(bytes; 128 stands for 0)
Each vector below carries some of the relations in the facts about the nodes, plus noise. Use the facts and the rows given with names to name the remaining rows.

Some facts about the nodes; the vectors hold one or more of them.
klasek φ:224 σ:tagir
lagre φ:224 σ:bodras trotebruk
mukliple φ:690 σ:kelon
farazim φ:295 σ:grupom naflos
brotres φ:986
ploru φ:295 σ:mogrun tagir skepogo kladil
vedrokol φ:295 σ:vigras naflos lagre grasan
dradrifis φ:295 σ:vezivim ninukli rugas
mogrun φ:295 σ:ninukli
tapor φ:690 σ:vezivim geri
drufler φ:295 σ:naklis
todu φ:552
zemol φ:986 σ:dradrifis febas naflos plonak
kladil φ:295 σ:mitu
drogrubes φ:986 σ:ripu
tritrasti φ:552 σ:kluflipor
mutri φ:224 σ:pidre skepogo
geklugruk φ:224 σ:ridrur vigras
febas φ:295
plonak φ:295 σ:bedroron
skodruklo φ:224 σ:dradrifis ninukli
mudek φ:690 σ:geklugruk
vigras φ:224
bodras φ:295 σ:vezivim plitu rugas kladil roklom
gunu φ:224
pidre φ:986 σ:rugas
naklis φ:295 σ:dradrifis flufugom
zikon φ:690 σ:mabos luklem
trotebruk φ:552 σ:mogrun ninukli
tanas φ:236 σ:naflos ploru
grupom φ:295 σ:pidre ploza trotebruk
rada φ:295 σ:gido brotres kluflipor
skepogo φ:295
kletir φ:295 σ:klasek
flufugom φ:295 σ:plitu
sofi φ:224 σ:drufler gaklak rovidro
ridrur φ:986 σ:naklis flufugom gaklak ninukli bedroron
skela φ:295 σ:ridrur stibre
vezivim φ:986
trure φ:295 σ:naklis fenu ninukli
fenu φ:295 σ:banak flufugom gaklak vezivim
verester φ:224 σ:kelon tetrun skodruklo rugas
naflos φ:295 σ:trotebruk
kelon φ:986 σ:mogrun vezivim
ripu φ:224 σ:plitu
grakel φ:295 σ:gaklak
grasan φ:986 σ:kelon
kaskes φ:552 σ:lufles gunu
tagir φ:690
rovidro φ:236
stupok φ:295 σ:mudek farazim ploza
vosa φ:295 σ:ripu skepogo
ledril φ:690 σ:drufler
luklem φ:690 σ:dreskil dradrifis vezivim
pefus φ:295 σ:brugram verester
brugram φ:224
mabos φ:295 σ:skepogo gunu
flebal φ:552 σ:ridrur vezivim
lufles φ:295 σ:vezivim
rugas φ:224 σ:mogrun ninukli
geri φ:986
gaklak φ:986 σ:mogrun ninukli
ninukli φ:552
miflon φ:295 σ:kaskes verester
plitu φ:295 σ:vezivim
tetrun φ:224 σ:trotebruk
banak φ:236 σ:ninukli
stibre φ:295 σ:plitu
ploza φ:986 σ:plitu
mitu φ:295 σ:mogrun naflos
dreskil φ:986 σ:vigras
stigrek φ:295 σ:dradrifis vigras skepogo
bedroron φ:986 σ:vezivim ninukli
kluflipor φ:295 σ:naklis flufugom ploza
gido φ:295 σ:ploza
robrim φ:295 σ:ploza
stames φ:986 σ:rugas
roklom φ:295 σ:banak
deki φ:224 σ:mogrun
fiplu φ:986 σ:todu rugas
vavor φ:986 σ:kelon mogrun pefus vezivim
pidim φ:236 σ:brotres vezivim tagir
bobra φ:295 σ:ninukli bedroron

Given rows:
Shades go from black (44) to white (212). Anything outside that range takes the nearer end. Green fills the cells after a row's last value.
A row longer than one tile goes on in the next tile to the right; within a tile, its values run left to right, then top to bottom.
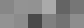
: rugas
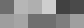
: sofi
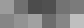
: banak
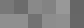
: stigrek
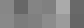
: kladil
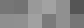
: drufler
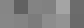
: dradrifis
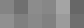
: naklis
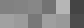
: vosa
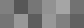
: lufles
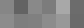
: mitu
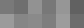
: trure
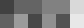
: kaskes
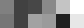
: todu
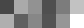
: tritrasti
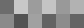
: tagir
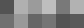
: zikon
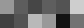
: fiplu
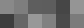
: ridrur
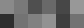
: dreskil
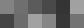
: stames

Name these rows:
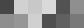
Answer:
ledril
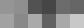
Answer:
pidim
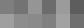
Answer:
skela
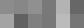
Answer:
gido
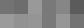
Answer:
grakel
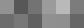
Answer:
febas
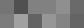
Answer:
miflon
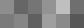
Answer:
skepogo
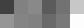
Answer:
flebal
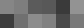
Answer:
zemol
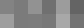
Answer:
stupok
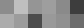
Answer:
ripu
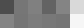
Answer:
trotebruk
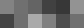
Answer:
vavor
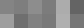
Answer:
kluflipor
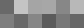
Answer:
mudek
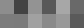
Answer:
pefus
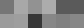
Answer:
mutri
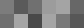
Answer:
mabos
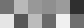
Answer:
kletir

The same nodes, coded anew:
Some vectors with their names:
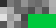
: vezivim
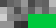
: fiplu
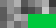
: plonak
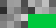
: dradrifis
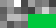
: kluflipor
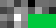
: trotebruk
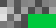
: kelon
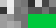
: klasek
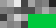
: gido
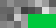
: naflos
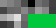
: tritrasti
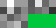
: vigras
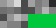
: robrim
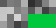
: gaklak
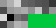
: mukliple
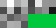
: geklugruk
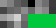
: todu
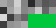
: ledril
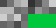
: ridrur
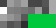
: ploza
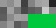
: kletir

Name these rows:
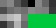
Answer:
kaskes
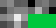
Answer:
ninukli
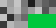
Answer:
tagir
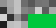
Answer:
tapor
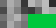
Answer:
lufles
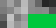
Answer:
rovidro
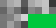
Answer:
stigrek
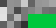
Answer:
dreskil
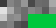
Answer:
drogrubes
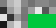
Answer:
luklem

